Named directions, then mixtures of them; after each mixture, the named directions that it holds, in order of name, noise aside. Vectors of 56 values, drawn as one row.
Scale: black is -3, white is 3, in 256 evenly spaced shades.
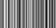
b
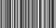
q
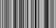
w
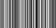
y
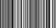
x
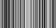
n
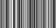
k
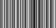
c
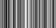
k, n, w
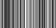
n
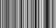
w, x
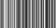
b, n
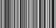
n, q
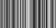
c, n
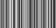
k
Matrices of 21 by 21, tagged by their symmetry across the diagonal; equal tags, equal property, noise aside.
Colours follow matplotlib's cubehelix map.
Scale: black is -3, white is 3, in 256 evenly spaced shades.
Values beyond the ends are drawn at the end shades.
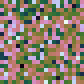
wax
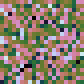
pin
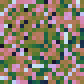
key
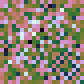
key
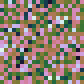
wax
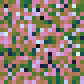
pin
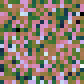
pin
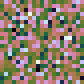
wax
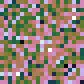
key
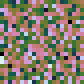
pin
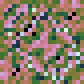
key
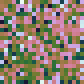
wax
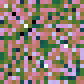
key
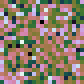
wax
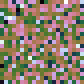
wax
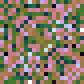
key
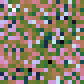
pin
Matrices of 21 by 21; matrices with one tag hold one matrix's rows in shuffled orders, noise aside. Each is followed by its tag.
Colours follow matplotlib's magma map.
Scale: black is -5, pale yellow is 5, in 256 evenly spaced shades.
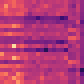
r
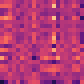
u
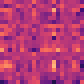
u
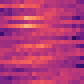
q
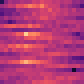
q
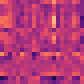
u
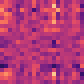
u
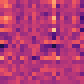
u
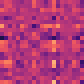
u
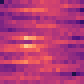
q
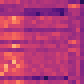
r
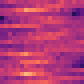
q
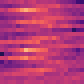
q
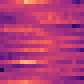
q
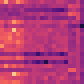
r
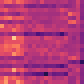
r
